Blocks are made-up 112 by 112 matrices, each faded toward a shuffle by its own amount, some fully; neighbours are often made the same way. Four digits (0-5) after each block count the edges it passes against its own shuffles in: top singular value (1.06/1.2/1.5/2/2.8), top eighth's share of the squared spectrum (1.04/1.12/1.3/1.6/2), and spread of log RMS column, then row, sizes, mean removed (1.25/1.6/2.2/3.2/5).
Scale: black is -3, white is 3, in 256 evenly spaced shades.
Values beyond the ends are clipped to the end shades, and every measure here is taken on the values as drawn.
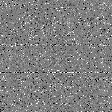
4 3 0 2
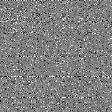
4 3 1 2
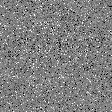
2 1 0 0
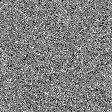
2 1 0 0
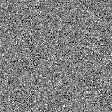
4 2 1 1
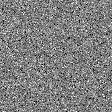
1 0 0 0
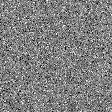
1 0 0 0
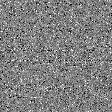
1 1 0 2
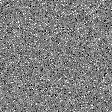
0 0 0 0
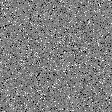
0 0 0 0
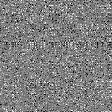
4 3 2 2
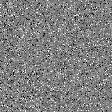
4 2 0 1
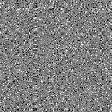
4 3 2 1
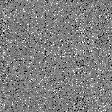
3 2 1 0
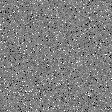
0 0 0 0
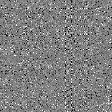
4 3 2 2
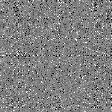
4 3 2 2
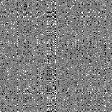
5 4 3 3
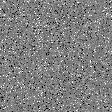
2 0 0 0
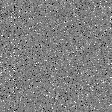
2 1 0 0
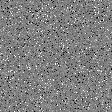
2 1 0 0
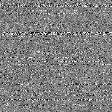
2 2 0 4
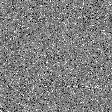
0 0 0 1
